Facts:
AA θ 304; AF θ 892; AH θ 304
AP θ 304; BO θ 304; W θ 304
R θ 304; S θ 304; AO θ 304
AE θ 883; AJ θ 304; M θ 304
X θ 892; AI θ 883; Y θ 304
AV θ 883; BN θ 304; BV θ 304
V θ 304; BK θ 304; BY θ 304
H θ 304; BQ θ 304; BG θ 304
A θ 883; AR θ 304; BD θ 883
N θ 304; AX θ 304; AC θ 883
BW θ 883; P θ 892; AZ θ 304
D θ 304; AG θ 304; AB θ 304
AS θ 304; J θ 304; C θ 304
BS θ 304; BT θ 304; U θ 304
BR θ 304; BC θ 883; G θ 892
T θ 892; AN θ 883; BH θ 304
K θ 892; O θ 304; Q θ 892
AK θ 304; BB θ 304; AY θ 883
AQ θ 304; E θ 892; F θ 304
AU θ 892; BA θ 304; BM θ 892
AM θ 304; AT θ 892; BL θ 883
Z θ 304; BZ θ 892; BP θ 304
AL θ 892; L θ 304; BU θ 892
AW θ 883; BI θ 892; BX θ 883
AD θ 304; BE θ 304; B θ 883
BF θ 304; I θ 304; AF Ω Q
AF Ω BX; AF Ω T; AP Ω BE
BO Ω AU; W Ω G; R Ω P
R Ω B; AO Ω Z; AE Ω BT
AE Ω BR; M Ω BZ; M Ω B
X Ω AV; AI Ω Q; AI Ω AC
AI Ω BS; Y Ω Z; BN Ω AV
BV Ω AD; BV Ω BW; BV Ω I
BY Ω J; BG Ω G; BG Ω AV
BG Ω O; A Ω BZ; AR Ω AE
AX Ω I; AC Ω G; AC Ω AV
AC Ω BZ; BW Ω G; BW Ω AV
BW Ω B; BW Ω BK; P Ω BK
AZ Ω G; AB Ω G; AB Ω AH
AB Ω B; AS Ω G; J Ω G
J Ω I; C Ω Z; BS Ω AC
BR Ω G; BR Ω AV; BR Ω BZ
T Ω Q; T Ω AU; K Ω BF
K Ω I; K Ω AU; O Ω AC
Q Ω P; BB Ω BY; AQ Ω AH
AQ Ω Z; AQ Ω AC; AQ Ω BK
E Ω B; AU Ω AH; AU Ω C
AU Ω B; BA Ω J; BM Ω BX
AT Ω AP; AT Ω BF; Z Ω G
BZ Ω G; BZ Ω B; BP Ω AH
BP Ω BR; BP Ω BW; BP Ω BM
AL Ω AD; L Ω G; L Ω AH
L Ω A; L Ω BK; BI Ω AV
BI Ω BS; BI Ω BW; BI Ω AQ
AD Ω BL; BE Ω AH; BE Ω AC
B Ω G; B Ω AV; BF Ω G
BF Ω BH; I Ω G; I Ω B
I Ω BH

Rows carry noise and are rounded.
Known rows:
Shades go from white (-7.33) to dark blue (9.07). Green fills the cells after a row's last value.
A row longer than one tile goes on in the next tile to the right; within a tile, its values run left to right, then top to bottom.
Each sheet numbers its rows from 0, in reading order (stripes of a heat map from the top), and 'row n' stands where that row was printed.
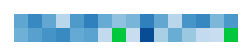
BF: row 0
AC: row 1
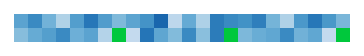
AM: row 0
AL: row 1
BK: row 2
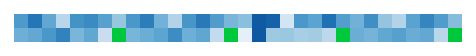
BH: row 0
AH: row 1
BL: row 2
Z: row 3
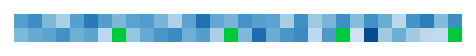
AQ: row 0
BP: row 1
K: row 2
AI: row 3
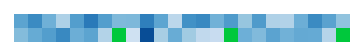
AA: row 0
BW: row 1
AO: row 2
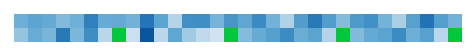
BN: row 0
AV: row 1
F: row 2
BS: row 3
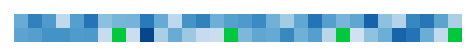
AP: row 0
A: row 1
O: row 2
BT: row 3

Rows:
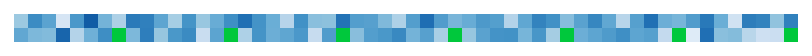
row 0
BB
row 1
G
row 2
BM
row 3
R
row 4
BV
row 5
BE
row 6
BX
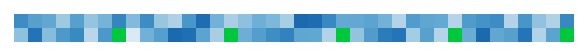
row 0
BI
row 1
AR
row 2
BO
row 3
AX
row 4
AT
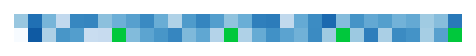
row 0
AE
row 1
I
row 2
AD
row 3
X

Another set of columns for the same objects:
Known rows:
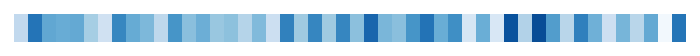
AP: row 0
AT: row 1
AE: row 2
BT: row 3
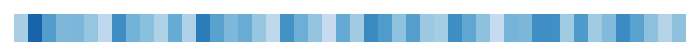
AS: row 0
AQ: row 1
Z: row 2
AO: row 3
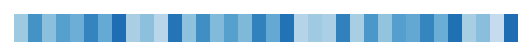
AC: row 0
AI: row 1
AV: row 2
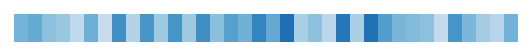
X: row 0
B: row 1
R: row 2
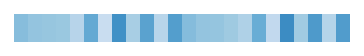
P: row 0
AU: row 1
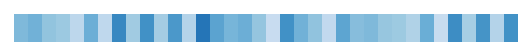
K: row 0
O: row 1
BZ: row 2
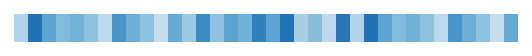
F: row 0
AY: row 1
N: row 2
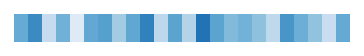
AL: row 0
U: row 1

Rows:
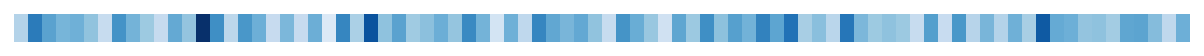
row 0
BS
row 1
AR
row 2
AD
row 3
BK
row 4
BW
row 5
AF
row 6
BV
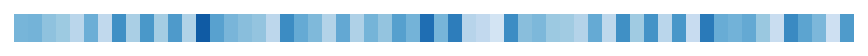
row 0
BI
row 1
AX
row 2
BX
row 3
BU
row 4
BH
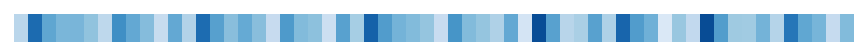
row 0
I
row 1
BR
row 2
BN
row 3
BY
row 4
BA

